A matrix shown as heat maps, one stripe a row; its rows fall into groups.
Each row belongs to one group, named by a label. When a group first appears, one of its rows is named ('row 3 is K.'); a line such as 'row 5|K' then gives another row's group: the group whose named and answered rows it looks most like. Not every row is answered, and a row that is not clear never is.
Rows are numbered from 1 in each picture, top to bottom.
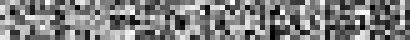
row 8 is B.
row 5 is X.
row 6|X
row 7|B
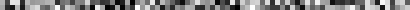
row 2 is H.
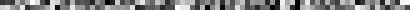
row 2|B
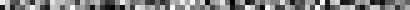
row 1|B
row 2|H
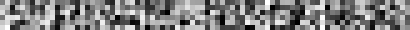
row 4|X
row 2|B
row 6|B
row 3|B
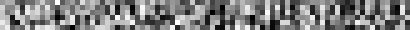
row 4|B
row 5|B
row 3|X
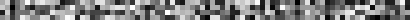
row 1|X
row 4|B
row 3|H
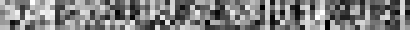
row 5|B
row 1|X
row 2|X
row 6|B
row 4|X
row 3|X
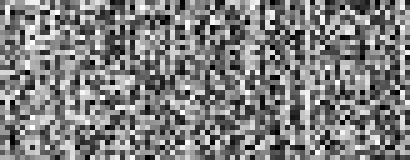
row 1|X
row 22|B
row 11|H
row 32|B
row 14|H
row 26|H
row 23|B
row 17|B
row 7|H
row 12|X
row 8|X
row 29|H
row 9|H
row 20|X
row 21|H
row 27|B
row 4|B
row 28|H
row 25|X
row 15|X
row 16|B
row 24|X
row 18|B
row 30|B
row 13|H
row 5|B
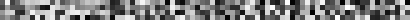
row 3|X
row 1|X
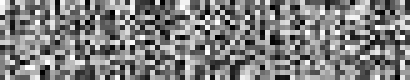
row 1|B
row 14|H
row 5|B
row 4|H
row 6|H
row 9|B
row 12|B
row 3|B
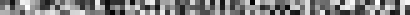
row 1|H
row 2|H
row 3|X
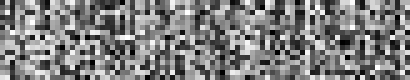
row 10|X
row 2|H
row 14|H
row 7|X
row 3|B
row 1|H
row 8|B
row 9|X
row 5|H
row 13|H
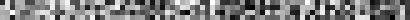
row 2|B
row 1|B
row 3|X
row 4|B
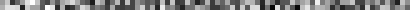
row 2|X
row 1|H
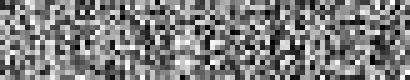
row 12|B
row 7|H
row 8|B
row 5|X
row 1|H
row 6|B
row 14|H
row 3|B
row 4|H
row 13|B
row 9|B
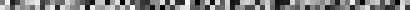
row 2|B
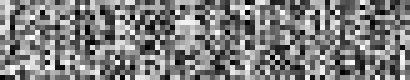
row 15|X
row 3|B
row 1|B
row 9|B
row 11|H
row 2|X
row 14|X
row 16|H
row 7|B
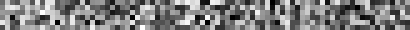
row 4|H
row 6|X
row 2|X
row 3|X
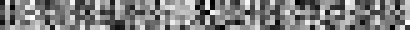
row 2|H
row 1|H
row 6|X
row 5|H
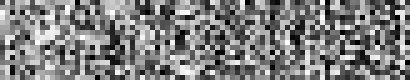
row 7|X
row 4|X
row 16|X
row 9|X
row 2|B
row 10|H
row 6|H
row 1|B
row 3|B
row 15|B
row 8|X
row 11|X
